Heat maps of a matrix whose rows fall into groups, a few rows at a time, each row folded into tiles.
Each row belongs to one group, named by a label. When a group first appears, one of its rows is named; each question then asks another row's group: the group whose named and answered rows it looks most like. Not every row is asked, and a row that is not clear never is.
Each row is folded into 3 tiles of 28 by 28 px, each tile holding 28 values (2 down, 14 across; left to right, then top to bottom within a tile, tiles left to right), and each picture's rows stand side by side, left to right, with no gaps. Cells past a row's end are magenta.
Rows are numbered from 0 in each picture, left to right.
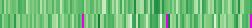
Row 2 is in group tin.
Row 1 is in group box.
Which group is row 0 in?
tin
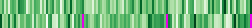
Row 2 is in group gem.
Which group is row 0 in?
tin
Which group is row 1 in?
gem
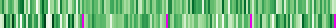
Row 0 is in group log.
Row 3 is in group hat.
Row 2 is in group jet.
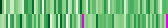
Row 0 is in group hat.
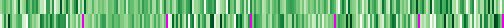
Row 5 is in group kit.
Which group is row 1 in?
hat
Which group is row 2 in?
log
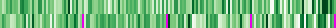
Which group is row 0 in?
kit
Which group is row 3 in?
box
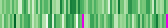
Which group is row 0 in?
box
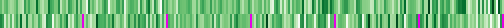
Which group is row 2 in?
tin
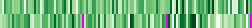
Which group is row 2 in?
gem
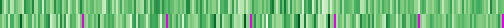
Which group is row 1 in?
box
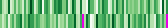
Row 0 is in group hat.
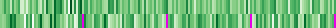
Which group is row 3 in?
log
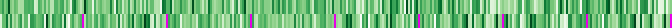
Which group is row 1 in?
hat
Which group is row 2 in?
jet
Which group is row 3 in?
jet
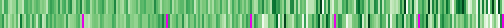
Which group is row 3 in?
kit
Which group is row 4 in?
kit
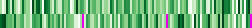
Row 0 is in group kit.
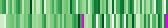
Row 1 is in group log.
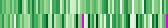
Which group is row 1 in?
log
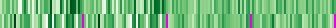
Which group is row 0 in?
box
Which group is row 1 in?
box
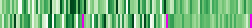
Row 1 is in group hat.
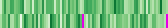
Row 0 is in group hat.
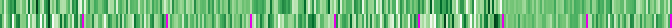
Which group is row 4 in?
tin
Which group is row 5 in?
kit
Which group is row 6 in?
box
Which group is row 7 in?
log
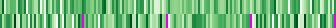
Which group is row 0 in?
tin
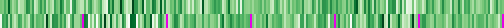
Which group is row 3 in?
box
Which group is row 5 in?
kit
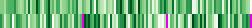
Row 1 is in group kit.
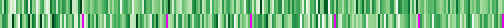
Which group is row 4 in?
jet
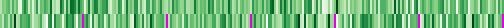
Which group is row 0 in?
box
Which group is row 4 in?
hat
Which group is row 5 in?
log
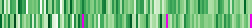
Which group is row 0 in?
tin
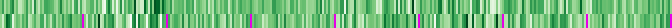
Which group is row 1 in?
box
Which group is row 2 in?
tin
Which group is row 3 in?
kit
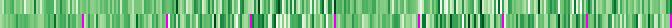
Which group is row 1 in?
log
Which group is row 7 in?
hat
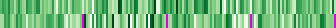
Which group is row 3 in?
jet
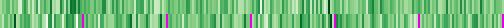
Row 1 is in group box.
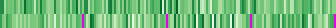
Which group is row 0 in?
jet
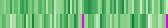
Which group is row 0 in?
kit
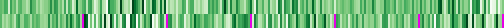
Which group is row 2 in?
gem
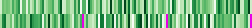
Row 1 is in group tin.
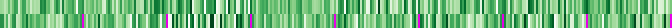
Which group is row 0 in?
gem
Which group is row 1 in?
box
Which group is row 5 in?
gem
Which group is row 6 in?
hat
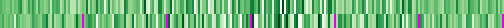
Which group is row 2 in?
tin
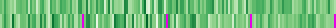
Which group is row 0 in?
log
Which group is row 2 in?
gem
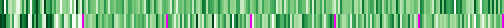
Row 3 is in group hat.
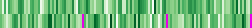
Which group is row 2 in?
kit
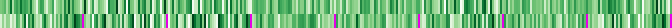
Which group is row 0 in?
kit
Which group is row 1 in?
hat
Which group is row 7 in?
kit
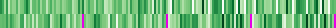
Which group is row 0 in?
hat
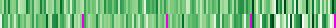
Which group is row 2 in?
box
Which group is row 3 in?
hat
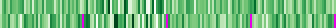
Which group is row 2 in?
tin
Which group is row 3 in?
kit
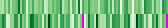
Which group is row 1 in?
log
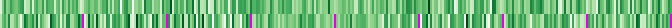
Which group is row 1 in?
log
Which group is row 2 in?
tin
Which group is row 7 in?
tin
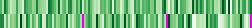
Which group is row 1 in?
log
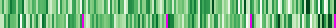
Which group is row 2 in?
kit
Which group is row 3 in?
gem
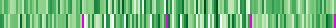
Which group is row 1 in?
log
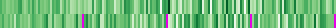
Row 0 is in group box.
